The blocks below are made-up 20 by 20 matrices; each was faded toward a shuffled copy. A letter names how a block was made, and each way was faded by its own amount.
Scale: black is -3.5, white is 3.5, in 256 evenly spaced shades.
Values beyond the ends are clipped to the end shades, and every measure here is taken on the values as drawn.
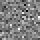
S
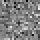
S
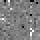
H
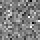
S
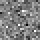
S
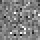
S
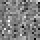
S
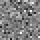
S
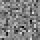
S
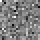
S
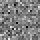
S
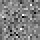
S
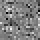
H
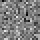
S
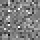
S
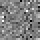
H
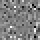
H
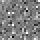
H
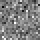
S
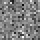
S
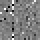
H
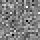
S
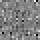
H
